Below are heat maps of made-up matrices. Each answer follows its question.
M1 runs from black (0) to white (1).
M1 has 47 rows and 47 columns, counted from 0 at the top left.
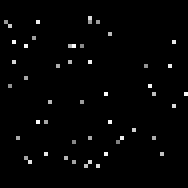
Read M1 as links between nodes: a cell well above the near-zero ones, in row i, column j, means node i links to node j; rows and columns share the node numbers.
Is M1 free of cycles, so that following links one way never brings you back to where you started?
yes
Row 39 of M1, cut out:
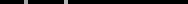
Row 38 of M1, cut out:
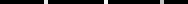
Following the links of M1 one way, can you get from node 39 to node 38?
no
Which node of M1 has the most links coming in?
node 22
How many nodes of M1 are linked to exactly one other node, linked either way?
12
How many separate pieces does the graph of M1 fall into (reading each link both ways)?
8
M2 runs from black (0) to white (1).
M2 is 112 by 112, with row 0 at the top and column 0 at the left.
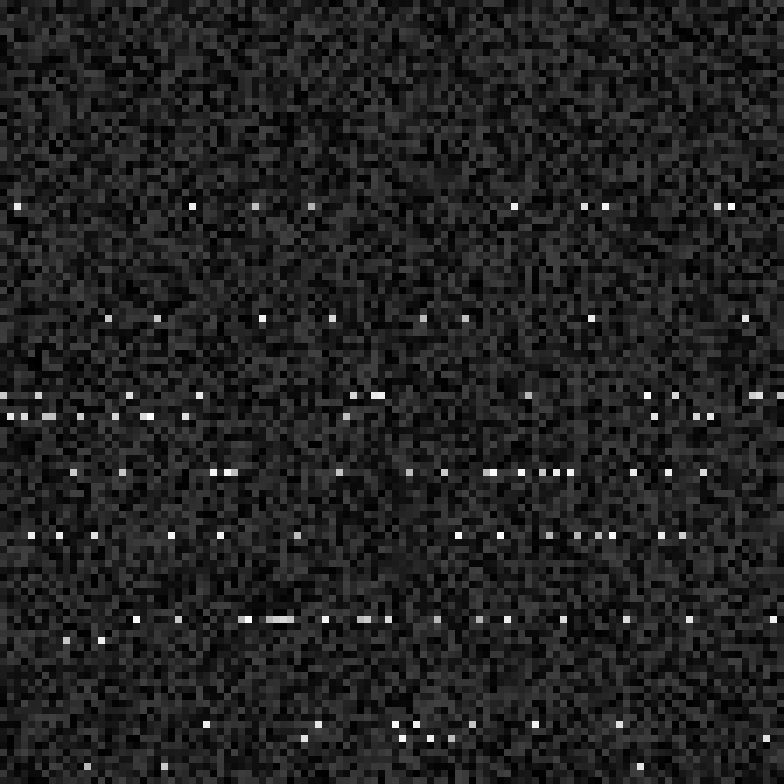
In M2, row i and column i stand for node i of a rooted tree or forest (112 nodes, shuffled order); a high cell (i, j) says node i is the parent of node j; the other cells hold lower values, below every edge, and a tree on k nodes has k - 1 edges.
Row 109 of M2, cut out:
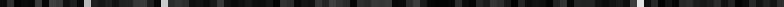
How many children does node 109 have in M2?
3
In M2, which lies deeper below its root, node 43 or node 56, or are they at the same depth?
the same depth
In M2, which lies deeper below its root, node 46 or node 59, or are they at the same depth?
node 46
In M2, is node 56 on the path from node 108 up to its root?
yes
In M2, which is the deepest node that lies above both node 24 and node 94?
76
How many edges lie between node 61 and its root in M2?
1
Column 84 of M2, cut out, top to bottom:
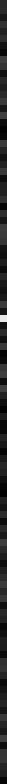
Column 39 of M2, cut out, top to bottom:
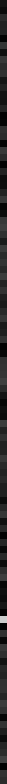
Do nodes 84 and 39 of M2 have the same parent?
no
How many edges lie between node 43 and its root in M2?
1
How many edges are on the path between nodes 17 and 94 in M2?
4
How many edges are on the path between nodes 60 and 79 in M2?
4
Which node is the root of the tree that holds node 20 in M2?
103
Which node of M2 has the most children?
88
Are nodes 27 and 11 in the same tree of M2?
yes
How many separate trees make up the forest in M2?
2
